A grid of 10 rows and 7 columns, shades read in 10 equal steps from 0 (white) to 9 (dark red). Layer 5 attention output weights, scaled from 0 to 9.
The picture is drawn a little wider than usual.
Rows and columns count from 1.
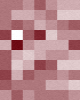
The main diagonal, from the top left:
5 3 5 8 3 4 2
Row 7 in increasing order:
2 2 2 3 6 6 7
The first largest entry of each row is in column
4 1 2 4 2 1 4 1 1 2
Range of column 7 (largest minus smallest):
5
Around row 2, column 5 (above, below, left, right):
4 4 4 2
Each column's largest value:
7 9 6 8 6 5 7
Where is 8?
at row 4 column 4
